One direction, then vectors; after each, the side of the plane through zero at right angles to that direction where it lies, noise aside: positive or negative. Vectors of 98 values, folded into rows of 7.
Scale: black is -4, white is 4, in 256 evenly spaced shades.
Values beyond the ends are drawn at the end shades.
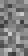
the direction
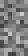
positive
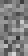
negative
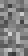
positive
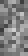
positive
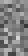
positive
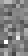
positive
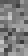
negative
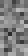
negative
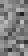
negative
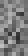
negative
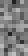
negative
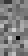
negative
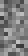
positive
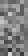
negative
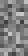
positive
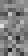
negative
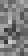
negative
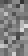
negative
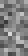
positive
